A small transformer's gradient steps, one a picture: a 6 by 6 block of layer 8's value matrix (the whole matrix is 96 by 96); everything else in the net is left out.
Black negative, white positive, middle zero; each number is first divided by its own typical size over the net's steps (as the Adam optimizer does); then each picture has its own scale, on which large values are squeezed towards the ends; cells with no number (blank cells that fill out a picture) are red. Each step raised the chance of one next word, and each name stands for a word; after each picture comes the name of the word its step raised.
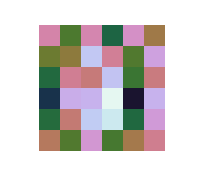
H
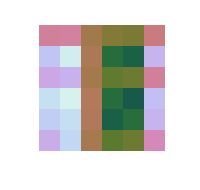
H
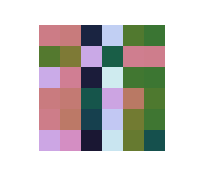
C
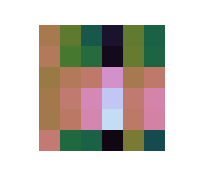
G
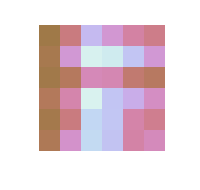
H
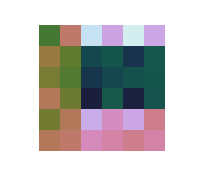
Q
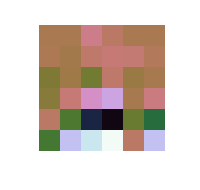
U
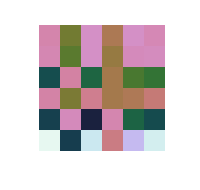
U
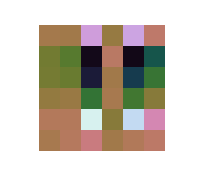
Q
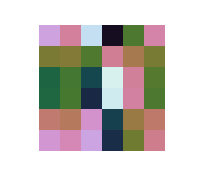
Q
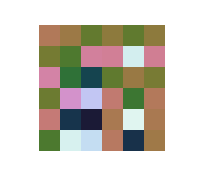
U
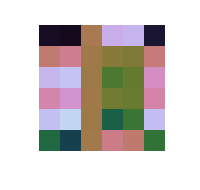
G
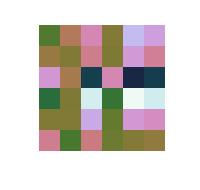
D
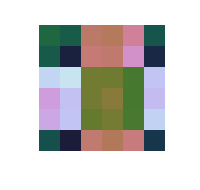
G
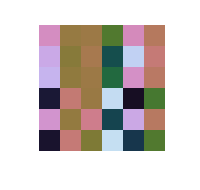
U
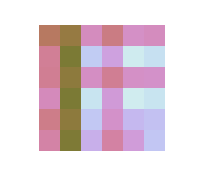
H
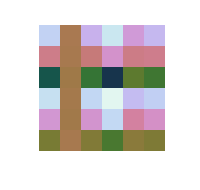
D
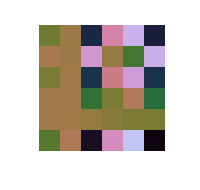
C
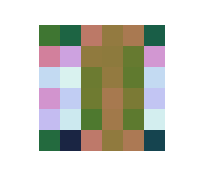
G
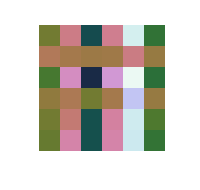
C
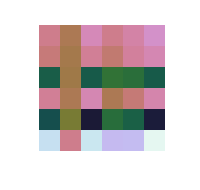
U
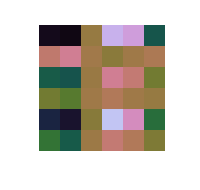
C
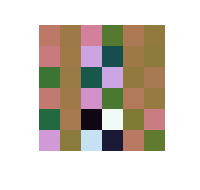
U
